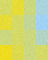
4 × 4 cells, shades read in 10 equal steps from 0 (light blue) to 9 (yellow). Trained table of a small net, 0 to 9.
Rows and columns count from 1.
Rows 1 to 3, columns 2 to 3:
8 5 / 6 4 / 6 5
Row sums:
20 18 18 27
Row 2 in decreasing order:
8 6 4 0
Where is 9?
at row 4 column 1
